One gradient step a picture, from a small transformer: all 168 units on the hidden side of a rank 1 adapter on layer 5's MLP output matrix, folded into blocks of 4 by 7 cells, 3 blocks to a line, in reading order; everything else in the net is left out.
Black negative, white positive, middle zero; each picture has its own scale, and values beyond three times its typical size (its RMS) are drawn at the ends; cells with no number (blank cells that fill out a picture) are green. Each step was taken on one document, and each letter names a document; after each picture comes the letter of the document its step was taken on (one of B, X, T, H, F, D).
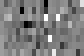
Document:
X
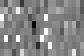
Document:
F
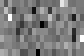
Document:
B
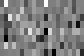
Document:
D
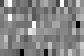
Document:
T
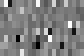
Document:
X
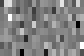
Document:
T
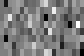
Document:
D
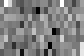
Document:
T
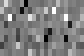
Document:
D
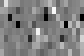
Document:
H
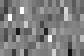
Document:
B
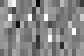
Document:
H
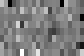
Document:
H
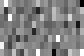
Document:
T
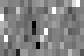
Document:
F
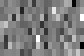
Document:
D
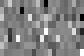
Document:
H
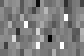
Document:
X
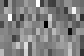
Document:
B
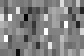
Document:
F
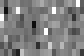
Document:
F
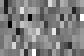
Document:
B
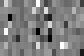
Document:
X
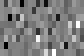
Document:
D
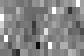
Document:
F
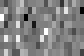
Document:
F
